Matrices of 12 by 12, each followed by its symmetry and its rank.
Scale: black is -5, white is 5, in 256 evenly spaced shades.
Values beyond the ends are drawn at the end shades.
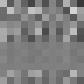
neither, rank two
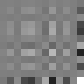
symmetric, rank one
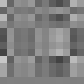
neither, rank one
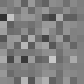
neither, rank two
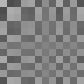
symmetric, rank one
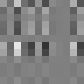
neither, rank one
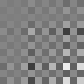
symmetric, rank one
